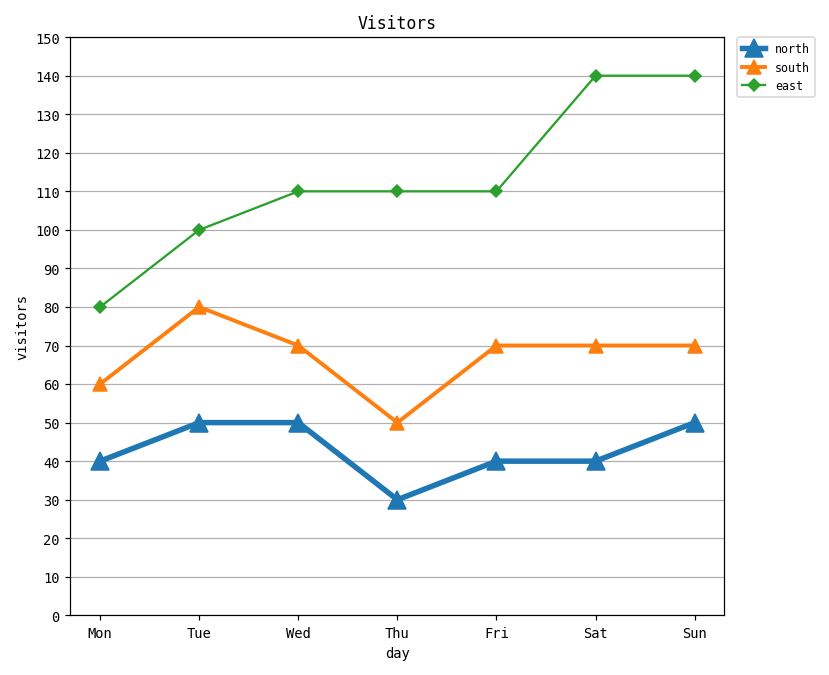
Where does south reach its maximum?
Tue
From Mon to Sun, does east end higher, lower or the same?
higher
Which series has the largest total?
east
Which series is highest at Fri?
east
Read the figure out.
Title: Visitors
x-axis: day, ticks Mon Tue Wed Thu Fri Sat Sun
y-axis: visitors, ticks 0 10 20 30 40 50 60 70 80 90 100 110 120 130 140 150
Legend: north, south, east
Values:
north: 40 50 50 30 40 40 50
south: 60 80 70 50 70 70 70
east: 80 100 110 110 110 140 140
